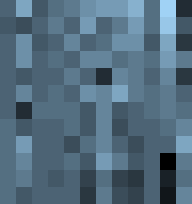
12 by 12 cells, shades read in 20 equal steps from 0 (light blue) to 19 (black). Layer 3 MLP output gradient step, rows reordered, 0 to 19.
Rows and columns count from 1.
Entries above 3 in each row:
10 11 12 12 12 12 12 12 12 12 12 12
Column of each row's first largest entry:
12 2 12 1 7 1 2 8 5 11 11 11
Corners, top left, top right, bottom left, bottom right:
10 15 9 7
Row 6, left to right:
10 7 10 9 10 6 7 4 8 9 8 10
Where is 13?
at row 11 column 6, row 11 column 8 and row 12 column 9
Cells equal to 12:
5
